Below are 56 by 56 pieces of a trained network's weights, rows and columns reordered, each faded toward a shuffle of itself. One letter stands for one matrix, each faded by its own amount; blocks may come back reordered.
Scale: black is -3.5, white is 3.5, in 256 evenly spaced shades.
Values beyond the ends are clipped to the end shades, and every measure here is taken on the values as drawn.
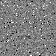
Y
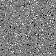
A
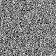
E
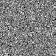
E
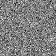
E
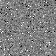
Y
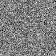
E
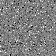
A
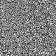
E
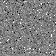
Y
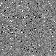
Y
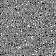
A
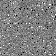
Y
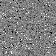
A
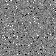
Y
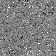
Y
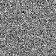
E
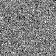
E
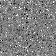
A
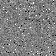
Y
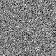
E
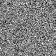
E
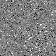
A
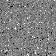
Y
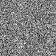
E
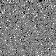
A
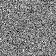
E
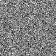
E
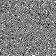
A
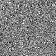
E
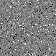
Y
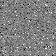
Y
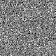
E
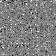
A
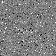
Y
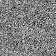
E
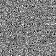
E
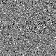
E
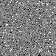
A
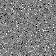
A
